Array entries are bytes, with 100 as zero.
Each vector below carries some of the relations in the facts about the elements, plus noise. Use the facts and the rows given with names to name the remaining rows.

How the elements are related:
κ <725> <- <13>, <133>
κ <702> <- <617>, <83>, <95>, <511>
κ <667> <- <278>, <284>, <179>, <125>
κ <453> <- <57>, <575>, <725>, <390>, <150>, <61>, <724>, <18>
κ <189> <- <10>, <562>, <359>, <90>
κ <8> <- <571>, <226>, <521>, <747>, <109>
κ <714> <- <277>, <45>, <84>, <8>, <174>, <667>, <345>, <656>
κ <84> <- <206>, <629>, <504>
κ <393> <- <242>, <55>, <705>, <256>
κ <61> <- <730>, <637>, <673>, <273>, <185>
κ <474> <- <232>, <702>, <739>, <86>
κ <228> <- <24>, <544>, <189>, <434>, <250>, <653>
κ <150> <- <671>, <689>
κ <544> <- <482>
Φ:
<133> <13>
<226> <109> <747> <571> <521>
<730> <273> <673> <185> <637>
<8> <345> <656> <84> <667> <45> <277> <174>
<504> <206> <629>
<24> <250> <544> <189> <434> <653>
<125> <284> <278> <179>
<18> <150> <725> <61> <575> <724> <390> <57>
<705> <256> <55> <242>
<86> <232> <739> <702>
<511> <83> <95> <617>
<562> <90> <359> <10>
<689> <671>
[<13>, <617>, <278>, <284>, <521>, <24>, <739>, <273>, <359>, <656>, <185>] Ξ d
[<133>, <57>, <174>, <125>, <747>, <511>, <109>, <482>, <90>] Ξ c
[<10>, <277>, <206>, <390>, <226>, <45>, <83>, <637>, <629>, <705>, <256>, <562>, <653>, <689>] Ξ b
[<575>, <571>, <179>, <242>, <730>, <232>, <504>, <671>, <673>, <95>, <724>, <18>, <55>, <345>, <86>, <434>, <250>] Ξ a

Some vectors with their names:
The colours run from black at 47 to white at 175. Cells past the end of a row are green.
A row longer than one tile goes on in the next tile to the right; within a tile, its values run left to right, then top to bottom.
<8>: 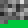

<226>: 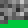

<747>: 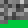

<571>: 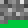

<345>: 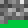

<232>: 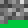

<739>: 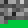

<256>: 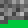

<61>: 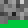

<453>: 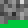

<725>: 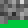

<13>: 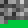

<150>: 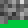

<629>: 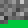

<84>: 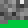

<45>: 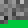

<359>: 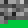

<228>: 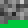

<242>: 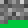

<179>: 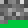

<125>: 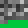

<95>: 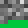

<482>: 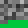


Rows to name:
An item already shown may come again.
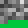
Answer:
<730>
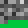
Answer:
<656>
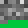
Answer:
<179>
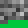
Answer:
<562>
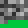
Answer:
<24>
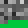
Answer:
<521>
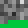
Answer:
<453>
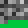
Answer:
<284>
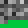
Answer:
<278>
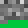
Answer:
<575>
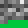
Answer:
<504>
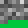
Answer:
<55>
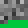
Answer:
<390>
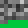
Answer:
<109>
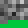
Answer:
<544>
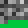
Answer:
<284>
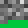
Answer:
<95>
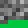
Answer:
<83>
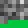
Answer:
<150>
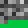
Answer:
<284>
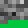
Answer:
<189>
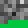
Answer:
<474>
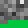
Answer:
<84>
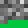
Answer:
<95>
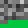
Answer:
<747>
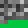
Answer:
<125>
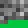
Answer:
<689>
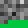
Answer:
<393>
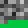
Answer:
<273>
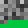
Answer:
<174>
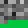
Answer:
<185>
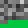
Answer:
<747>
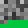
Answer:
<57>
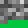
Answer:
<250>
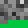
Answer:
<667>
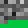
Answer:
<617>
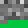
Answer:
<575>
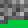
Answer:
<256>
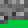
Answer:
<10>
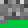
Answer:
<724>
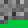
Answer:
<637>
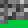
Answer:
<511>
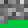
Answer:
<673>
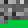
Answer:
<521>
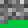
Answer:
<55>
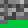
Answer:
<90>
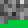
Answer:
<453>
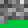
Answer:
<671>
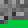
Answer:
<653>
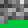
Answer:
<18>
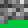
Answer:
<86>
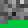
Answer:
<702>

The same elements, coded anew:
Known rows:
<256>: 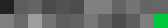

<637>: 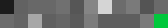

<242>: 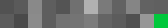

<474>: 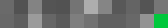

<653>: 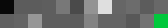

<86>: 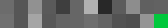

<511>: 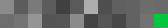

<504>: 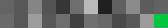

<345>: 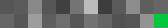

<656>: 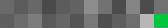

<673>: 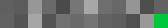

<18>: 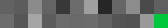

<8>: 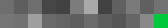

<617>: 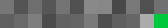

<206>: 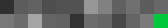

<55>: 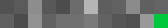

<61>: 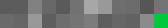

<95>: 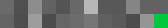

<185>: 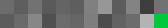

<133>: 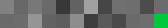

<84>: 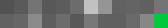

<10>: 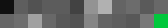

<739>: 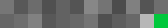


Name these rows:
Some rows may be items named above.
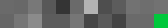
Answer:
<125>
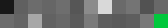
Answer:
<637>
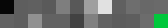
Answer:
<45>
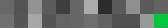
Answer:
<86>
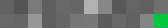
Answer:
<702>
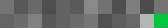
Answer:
<739>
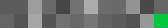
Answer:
<673>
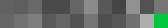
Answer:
<284>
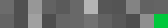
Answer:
<95>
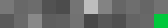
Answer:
<747>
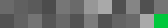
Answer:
<521>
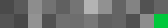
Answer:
<575>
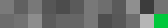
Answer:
<273>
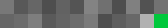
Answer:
<739>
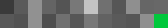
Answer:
<179>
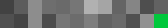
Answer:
<724>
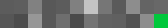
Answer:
<571>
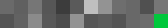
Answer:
<482>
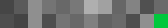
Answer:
<724>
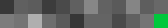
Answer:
<226>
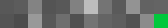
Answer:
<571>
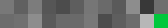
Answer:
<273>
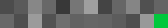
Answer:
<671>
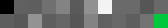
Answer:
<390>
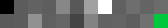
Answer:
<277>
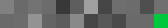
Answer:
<133>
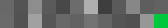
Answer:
<232>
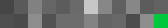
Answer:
<434>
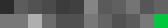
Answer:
<562>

